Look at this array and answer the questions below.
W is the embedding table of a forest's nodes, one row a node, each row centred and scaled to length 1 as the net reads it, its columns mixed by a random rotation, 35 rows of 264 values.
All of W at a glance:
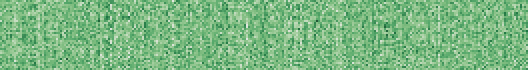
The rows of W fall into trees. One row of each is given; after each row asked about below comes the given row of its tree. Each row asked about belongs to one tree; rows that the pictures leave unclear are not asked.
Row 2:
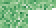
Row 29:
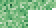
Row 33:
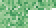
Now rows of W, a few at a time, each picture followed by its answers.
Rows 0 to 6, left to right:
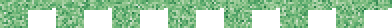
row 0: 29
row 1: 33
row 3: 2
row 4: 2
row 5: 29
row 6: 33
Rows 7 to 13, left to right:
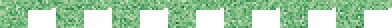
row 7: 33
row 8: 2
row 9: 2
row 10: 33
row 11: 29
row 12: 29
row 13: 29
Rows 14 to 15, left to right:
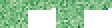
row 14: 2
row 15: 29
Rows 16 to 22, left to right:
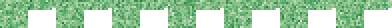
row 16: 33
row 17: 29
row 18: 29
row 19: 29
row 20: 2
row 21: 2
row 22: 29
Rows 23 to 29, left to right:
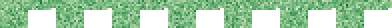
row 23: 33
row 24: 2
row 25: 33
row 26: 33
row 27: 2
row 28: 33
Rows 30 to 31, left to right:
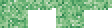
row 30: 2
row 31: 29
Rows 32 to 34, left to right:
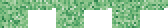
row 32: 2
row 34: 29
